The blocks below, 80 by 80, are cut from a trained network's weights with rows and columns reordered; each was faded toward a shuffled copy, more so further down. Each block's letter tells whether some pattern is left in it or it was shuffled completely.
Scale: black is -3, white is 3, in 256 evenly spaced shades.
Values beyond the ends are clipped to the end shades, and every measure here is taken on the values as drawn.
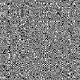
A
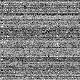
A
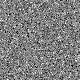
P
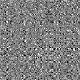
A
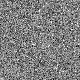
P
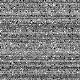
A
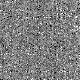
A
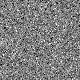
P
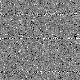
A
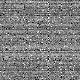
A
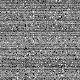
A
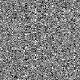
A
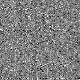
A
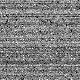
A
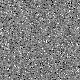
P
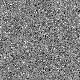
P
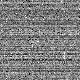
A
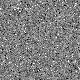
P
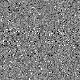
A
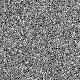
P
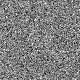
P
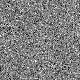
P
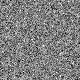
P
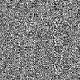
A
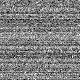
A
